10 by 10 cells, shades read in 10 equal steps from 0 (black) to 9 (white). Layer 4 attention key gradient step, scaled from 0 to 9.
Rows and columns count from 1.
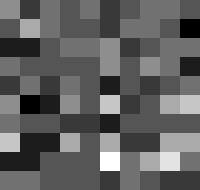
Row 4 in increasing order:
1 3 3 3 3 3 4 4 5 5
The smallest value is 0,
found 2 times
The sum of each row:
34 32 31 34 28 39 27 40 42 30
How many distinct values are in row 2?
5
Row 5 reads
2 4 2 4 3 1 3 2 3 4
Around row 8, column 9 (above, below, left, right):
3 8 2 6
